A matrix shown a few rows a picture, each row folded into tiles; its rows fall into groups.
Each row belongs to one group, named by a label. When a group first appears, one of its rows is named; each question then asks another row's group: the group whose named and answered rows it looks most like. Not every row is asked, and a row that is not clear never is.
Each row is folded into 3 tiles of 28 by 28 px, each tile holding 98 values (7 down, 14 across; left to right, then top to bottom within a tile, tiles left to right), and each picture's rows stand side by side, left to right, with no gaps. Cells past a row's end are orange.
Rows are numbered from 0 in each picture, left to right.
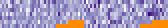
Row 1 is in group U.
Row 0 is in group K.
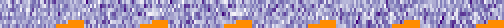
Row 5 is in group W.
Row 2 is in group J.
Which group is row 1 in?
J
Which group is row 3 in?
J
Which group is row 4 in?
W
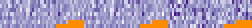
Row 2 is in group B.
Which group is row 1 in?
K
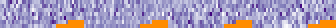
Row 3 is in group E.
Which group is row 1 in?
K
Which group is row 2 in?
W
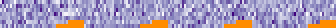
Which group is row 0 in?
J
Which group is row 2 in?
U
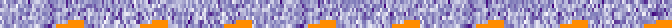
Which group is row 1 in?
E
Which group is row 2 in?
W
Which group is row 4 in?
E
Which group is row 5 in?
B
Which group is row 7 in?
U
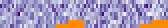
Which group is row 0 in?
J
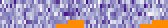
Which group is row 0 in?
U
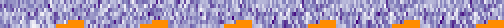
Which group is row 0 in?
E
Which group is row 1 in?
U
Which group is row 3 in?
W
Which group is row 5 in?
W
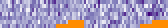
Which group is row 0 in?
K
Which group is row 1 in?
U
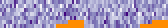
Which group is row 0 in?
U
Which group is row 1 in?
W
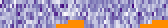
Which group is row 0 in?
J
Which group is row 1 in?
E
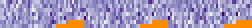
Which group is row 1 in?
E
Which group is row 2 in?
E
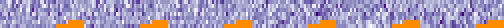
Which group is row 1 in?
K
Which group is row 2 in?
K
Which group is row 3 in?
U
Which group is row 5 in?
W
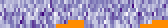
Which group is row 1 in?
E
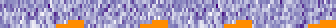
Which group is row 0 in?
E
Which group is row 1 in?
J
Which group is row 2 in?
E
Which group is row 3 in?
B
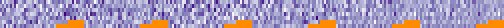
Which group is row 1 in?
B
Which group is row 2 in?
J
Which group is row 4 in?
K
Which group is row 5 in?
K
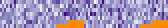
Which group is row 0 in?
U
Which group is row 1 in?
B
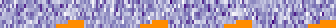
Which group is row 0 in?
J
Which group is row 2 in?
J
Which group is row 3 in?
W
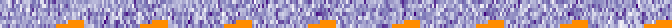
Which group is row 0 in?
K
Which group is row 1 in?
W
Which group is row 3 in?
U
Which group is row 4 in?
B
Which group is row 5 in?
U
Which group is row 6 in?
U
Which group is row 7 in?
E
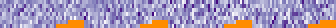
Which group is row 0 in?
J
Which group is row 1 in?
E
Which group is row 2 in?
J
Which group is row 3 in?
W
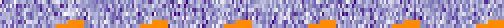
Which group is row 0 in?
J
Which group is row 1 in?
E
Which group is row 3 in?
W
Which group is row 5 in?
E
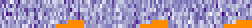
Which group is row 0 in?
B
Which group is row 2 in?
E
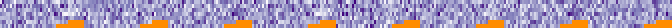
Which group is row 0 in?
J
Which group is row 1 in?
E
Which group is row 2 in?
U
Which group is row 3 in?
J
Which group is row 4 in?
B
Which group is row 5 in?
J
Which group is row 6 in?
U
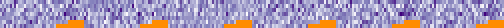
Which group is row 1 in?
E
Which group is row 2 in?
K
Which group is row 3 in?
J
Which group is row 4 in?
U
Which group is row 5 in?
U
